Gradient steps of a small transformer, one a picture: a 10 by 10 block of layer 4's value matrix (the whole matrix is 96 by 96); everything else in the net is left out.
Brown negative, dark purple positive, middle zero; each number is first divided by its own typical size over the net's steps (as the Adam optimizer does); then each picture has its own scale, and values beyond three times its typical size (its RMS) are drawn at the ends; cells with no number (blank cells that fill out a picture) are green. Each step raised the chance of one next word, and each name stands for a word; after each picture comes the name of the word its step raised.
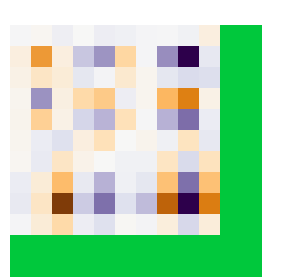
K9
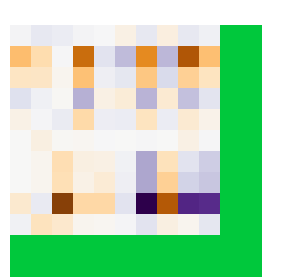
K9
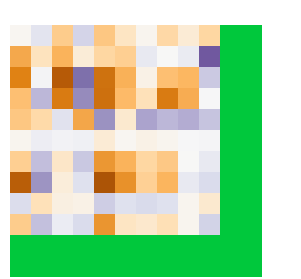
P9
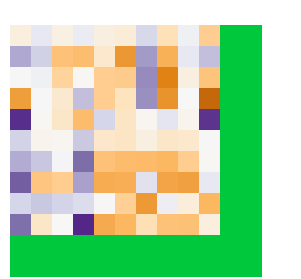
P9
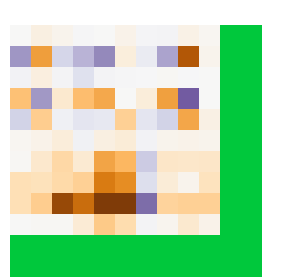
K9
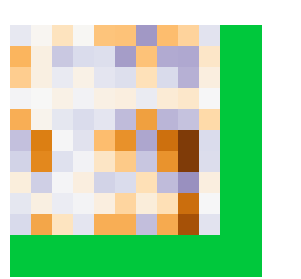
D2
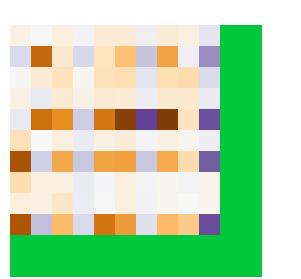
D2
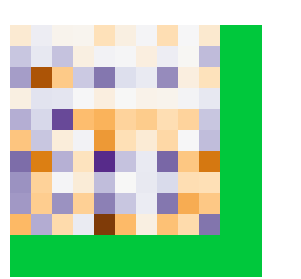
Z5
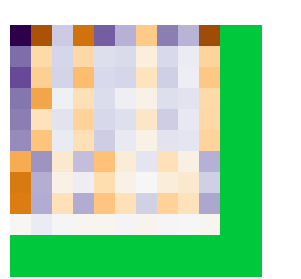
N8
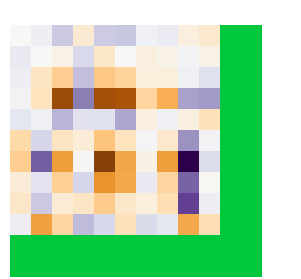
P9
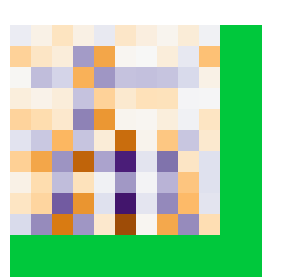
Z5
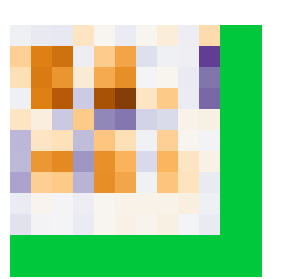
P9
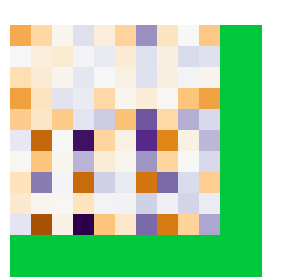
D2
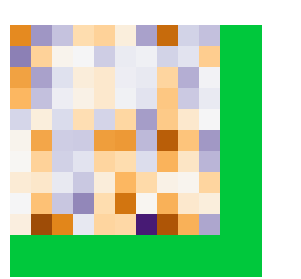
D2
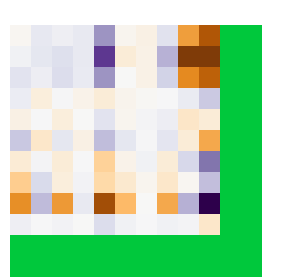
K9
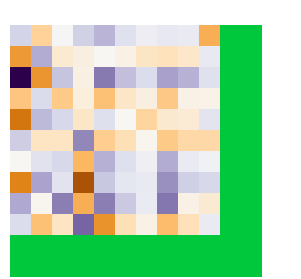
Z5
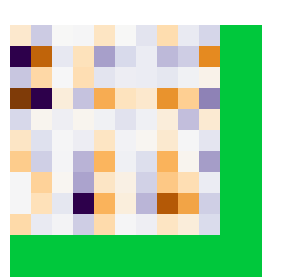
K9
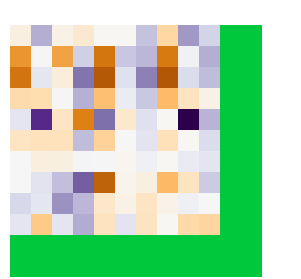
P9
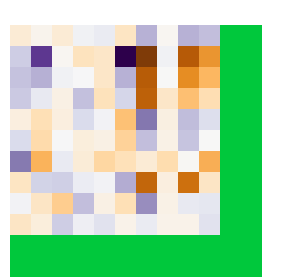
D2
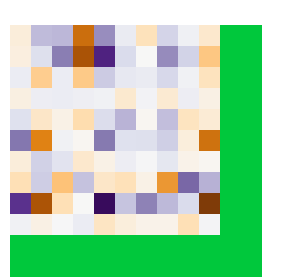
N8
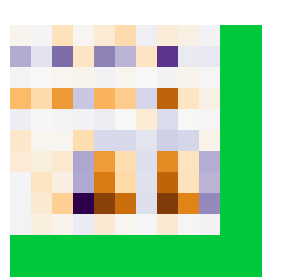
K9
